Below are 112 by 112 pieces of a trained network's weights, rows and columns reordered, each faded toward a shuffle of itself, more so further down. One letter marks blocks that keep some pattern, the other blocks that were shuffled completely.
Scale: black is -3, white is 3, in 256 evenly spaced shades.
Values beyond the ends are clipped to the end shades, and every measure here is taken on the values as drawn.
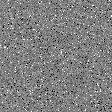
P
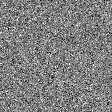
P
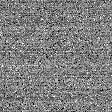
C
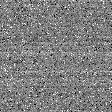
C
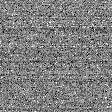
C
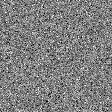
C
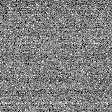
C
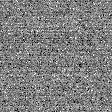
C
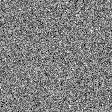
P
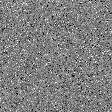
P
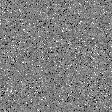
C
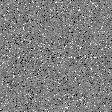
C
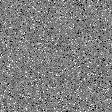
P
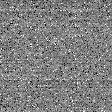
C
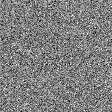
C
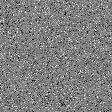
P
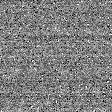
C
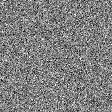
P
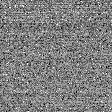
C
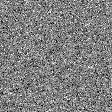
C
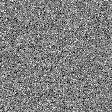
C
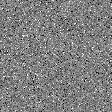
C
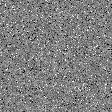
P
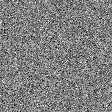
C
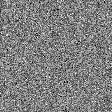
C
